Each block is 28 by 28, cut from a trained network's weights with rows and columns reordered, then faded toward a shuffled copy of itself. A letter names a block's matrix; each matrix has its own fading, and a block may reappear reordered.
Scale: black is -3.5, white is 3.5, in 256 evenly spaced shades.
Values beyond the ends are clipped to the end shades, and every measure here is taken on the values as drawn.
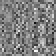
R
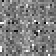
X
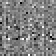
X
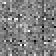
X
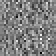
R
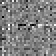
X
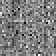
X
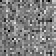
X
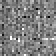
X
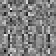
R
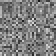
R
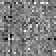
X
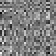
R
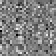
R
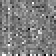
X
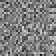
R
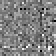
X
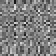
R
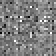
X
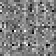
X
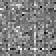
X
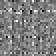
X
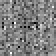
X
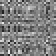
R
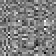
R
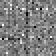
X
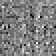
X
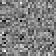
R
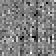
X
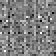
X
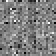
X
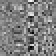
R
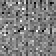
X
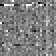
X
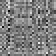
R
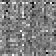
X
